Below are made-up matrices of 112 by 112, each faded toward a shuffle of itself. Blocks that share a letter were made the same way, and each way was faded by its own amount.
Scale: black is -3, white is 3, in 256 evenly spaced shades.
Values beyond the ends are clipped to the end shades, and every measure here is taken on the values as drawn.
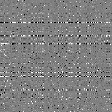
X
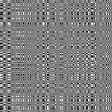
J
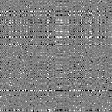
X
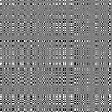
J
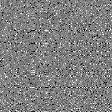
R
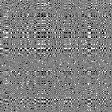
X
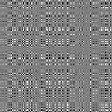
J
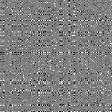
X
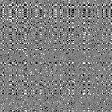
X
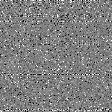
R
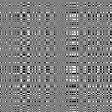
J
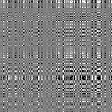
J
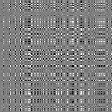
J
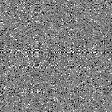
R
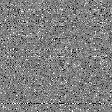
R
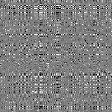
X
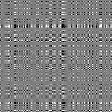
J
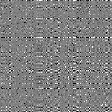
X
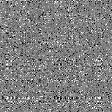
R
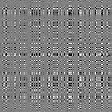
J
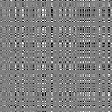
J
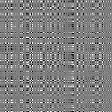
J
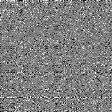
R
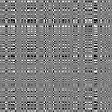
J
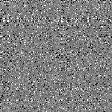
R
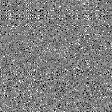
R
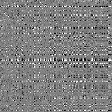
X
